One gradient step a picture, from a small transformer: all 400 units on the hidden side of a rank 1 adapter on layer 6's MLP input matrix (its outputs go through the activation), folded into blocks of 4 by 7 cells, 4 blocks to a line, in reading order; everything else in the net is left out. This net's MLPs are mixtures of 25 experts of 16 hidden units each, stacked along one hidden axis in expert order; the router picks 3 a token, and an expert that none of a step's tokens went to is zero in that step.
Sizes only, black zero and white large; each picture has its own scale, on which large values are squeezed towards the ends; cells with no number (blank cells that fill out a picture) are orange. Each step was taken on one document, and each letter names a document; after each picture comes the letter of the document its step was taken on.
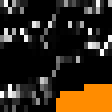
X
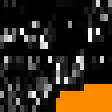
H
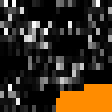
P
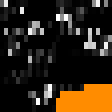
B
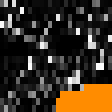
P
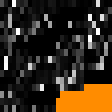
P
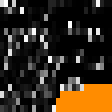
P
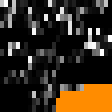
B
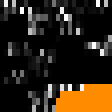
B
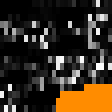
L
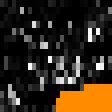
P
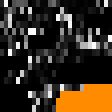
B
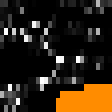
H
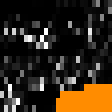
L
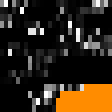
B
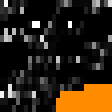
X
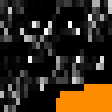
X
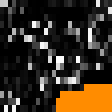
L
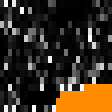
P
